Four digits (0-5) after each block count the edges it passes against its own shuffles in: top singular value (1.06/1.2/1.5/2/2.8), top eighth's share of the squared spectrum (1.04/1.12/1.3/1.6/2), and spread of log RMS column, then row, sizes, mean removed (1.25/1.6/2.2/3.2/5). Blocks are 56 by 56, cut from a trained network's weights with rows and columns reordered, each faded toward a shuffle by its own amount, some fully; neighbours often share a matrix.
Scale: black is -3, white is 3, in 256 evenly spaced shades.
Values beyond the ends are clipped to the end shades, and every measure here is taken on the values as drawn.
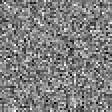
0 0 0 0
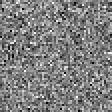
0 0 0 0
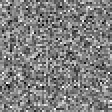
1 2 0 0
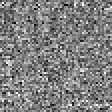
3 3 0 1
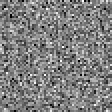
1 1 0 1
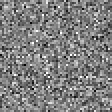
2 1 0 1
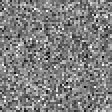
0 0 0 0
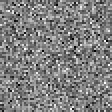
0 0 0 0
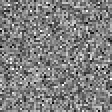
0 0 0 0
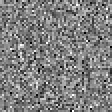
0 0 0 0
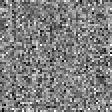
2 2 0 0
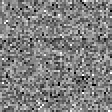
1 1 0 0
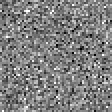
2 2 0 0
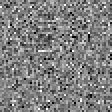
3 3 1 1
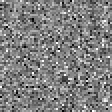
2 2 0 0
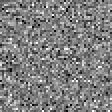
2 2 0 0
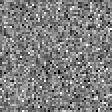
1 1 0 0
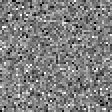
1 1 0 0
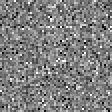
1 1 0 0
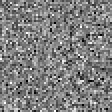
1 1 1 0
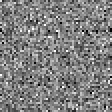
2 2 1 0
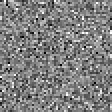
0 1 0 0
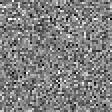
2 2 1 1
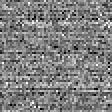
3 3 1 1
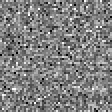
1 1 0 0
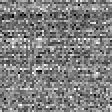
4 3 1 2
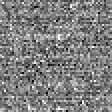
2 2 0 0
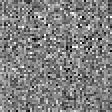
2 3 0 2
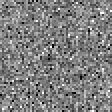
1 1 0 0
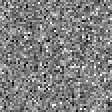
1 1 0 0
